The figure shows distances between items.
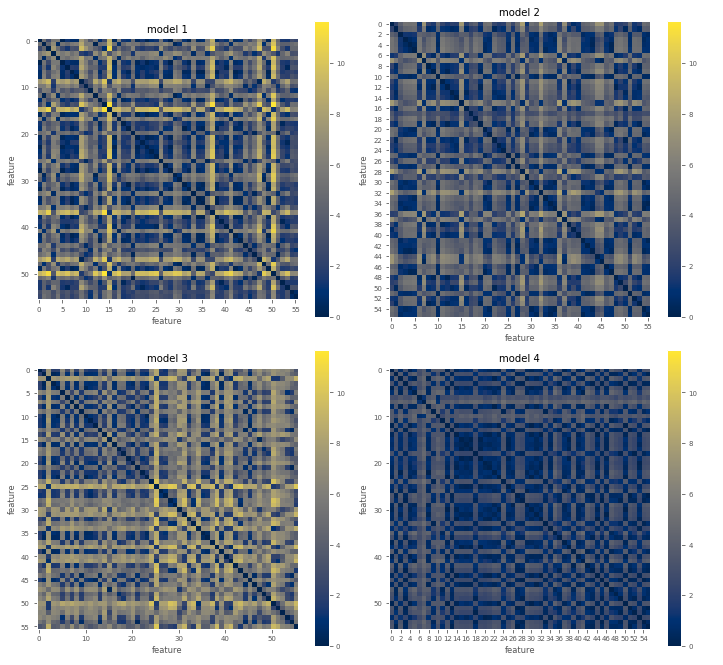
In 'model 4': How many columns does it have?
56
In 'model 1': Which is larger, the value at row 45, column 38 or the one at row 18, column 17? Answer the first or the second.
the second
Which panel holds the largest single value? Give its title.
model 1
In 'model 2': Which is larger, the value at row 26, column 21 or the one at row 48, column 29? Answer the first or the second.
the first
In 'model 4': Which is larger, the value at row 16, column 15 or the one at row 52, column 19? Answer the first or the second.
the second
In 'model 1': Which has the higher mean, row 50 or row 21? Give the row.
50
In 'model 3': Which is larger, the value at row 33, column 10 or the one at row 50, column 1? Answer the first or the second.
the second
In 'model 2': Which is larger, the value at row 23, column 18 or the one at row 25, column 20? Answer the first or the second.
the first
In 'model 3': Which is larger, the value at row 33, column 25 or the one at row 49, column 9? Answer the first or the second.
the first
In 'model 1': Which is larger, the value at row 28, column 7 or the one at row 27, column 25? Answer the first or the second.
the second
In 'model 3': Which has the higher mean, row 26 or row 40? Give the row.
40
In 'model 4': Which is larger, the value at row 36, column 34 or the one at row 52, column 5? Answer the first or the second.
the second
